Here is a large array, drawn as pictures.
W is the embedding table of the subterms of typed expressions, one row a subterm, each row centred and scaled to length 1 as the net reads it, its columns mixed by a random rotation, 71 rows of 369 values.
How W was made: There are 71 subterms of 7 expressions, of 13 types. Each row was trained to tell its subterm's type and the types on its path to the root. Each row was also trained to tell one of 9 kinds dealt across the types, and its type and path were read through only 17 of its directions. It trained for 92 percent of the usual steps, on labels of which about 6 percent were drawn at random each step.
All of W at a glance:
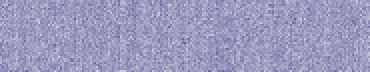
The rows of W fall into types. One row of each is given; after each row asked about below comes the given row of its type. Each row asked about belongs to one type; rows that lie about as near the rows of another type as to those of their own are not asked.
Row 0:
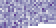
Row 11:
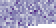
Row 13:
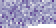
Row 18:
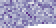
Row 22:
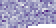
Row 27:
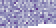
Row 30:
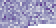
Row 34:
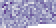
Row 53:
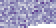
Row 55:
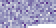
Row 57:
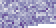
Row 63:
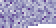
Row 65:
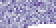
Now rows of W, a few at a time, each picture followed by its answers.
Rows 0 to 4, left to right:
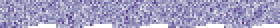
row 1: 55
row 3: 0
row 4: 13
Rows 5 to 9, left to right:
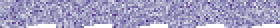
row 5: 11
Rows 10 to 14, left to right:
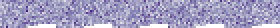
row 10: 57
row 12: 27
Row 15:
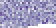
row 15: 13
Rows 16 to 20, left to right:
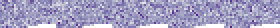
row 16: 53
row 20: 57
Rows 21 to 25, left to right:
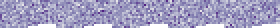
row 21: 22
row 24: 34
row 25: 53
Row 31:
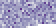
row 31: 0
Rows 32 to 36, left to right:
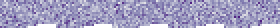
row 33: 63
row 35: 63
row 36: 55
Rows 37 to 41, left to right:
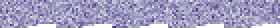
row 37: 11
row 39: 53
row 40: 0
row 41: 0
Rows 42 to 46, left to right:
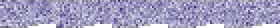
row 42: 53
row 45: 13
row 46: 13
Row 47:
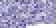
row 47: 57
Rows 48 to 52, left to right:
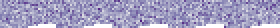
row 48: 65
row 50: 27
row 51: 11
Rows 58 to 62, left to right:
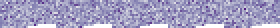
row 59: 34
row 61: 11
